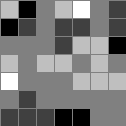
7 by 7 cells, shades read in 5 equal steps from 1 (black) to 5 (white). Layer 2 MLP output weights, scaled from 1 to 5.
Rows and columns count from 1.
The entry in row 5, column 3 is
3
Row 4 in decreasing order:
4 4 4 4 3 3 3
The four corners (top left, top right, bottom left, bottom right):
4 2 2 3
